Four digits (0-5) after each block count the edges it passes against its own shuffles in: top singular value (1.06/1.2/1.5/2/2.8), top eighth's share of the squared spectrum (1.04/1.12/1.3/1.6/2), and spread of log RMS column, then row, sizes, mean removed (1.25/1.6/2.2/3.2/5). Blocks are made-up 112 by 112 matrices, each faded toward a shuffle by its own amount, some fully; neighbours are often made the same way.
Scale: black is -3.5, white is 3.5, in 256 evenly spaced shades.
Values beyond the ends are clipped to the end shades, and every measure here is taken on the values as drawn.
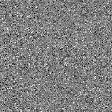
4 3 2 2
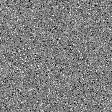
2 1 0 0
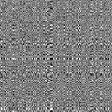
5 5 4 4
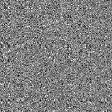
4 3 2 2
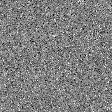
1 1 0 0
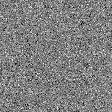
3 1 0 0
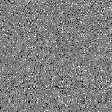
4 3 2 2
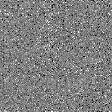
4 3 2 1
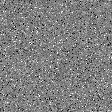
1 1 0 0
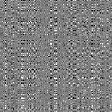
5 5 4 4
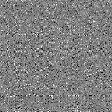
4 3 2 2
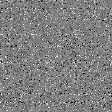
1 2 1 3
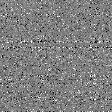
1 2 2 3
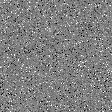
0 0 0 0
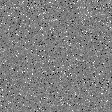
0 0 0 0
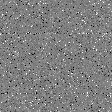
1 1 0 1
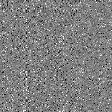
3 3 2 1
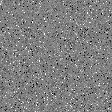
1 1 0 0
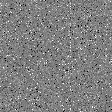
2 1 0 0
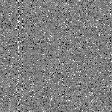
4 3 3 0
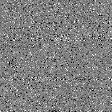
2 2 2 3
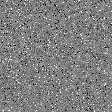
2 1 0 0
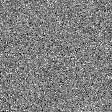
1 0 0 0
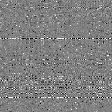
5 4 1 3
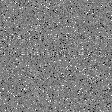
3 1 0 1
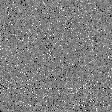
3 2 0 1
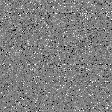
3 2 0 2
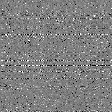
4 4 1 3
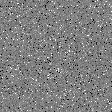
2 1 0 0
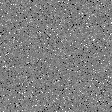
0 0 0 0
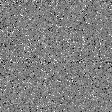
3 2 0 1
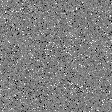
1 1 0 0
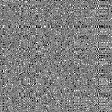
5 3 3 3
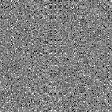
4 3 2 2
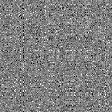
4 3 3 2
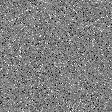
1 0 0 0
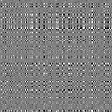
5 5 4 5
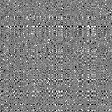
5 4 3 3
